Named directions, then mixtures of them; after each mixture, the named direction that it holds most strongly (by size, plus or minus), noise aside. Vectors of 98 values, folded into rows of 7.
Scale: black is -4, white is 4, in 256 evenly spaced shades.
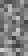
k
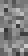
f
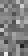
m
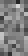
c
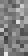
m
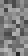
k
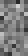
c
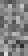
m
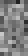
c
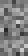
f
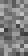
f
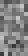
c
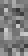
f
